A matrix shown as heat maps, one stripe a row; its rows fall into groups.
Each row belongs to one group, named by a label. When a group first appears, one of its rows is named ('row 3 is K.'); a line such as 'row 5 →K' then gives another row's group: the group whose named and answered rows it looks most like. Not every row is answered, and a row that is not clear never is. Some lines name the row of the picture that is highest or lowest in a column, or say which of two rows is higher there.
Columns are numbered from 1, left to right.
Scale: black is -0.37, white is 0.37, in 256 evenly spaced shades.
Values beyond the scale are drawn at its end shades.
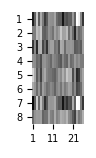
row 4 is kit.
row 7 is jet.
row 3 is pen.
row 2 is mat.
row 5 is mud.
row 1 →jet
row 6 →mud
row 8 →mat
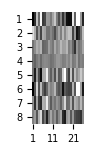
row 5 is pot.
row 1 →jet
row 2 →mud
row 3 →mat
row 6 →jet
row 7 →pot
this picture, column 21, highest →1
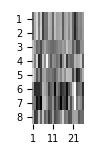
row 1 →mat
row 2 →mat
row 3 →mud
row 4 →pot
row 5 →mud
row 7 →kit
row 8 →kit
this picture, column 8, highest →4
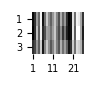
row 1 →jet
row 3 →jet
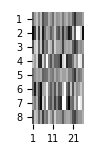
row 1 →mat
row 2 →jet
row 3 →mat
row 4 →pot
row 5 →mat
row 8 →mat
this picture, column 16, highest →7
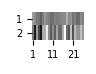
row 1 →mud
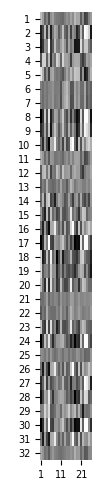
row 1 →mud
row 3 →jet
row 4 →mat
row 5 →mud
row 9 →jet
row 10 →pot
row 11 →mud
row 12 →mat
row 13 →pen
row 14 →pen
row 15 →kit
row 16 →pot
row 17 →jet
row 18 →kit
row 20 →kit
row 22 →pen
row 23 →kit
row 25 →mud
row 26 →pot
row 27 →jet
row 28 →jet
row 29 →mat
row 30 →jet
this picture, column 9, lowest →18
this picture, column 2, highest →4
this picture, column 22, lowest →29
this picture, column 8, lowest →14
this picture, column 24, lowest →5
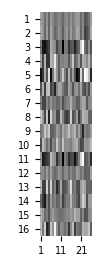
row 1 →mud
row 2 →mud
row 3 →kit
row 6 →pen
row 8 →kit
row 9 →mat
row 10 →mat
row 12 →mud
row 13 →kit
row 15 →mud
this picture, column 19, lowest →5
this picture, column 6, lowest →5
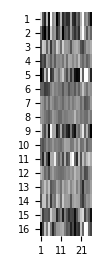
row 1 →kit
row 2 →kit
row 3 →mat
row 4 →pen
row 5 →jet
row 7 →mud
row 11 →pot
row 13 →mat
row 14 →mat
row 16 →jet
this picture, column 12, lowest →2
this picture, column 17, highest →11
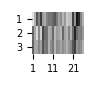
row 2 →mat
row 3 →mat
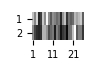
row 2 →kit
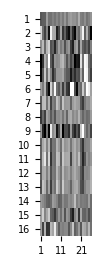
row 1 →pen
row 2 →kit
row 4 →jet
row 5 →jet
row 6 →pot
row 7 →mat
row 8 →pen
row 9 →kit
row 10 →mat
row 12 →mat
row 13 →mat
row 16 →pot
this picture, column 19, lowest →6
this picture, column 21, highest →4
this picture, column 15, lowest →2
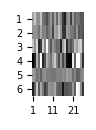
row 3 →pot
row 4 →jet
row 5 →mud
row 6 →jet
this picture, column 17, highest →3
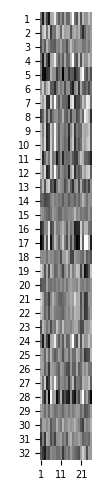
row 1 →pot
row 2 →mat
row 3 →pen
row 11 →kit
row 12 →pot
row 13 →pen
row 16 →jet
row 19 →mud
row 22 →mud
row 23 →mat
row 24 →pot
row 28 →kit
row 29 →mud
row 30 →mat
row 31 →pen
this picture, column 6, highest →28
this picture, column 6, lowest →17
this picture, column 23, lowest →19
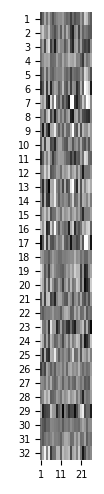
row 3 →pen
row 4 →mat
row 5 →jet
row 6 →jet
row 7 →pot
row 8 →pen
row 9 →pot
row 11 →jet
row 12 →mat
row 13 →pot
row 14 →pot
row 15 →mat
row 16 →pot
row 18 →mud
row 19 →mud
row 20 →mud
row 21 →pen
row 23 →kit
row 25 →pot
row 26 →pen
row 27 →mud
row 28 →mat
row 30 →kit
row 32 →mat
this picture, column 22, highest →29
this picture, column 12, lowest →29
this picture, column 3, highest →32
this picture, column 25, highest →7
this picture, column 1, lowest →17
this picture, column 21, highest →29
